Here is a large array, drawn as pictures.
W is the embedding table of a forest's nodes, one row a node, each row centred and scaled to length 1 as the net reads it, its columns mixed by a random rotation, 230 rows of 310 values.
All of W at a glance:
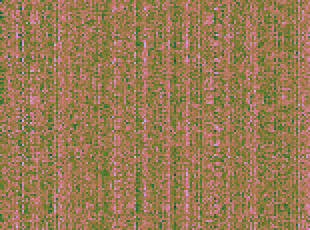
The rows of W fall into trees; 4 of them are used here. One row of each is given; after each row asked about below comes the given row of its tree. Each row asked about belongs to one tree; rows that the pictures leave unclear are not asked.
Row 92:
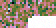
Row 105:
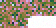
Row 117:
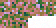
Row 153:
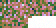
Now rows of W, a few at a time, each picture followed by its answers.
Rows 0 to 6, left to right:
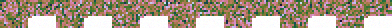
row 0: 117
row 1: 153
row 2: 92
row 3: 153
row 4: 92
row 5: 117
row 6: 92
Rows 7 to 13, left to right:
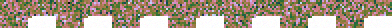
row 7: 117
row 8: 92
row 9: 92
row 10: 117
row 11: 105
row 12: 117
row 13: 153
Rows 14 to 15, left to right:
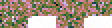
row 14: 105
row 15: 117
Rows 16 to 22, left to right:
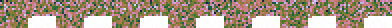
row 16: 153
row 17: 153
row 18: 153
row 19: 117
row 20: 153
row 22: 153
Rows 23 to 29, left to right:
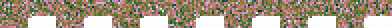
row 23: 153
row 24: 92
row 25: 117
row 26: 92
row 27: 153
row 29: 117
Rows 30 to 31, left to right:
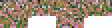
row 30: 153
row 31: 92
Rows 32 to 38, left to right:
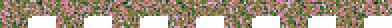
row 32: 117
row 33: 117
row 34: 92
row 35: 92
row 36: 117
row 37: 117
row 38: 117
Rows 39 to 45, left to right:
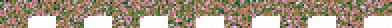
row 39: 153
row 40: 153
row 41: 92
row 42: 92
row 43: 92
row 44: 92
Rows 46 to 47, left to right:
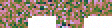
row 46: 117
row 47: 92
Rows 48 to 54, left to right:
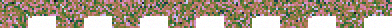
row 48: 92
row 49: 153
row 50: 105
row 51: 92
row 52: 117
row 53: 153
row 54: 117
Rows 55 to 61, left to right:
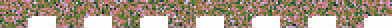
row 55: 105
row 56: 117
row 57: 117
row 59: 92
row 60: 92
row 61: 92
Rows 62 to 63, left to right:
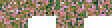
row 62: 117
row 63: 117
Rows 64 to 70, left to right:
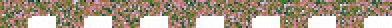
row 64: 153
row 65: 92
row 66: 153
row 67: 117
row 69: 153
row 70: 153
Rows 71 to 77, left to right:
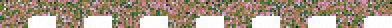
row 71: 153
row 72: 92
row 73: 92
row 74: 117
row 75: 153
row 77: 105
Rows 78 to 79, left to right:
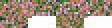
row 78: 153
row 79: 153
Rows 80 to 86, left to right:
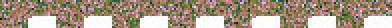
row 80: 153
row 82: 153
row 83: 92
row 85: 153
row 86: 153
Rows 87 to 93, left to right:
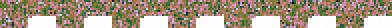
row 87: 92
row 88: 153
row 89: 153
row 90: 117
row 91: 105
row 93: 153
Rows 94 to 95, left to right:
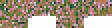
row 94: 153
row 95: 92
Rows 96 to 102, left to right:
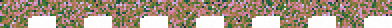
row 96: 153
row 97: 153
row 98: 153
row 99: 117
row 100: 153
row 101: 153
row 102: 153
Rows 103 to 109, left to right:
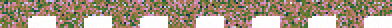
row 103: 153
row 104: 117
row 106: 105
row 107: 92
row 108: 117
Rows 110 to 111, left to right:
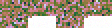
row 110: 92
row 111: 92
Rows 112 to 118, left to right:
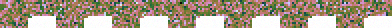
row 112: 117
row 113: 153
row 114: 153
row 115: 92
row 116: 117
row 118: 153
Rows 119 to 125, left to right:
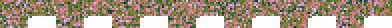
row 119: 92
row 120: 92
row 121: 92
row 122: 153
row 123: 153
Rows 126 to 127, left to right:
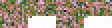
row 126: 92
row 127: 92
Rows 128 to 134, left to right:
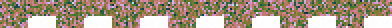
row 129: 92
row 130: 117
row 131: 117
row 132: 153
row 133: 105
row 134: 92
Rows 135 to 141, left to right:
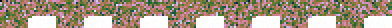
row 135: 153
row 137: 153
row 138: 153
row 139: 92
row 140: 92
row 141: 153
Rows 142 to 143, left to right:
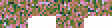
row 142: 92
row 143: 153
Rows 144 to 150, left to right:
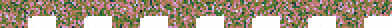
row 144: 92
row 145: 92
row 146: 153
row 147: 117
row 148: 117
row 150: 117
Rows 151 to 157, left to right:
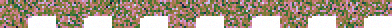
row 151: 92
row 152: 105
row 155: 92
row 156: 117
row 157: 117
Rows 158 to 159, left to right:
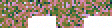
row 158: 153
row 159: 105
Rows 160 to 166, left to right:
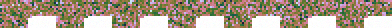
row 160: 105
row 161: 117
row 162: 92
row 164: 153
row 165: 92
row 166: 153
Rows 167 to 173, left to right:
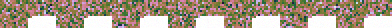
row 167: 117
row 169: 92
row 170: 105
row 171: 117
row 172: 92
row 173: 117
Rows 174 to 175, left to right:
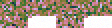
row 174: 92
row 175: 92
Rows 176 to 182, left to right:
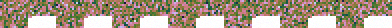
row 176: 153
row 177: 117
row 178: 92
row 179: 117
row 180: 92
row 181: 153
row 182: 153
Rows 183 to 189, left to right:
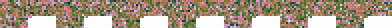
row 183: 92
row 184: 92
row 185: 153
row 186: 153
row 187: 92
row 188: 92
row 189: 153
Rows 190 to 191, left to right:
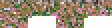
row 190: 92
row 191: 117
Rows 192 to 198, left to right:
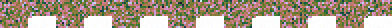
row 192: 153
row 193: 92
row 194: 92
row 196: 153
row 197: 92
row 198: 153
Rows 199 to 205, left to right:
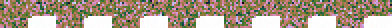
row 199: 117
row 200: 92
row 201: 153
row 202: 117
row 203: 105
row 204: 92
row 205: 92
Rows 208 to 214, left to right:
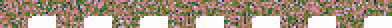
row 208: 117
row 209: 92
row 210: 92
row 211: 92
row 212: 92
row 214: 153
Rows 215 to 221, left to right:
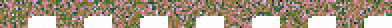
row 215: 117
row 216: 117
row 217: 117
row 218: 153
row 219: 92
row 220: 153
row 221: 153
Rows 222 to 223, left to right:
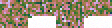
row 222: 117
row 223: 92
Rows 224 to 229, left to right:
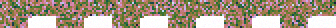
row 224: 92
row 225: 117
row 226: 117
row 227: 117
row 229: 105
